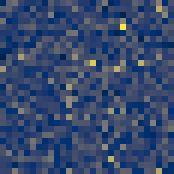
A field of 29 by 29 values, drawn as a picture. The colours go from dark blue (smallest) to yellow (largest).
Average level on the scale: 20%. Histogram: skewed, a long tail of high values. Grain: fine. Mirror symmetry: none. Slope: none.
